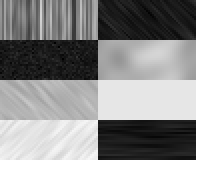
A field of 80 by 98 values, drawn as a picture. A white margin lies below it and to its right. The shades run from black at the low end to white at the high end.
The table splits into 4 rows of 2 panels. Panel 1,1: middling, streaked downward, strong in contrast. Panel 1,2: very low, slanting down to the right, faint in contrast. Panel 2,1: very low, fine-grained, faint in contrast. Panel 2,2: high, smooth. Panel 3,1: high, slanting down to the right, faint in contrast. Panel 3,2: very high, flat. Panel 4,1: very high, slanting up to the right, faint in contrast. Panel 4,2: very low, streaked across, faint in contrast.
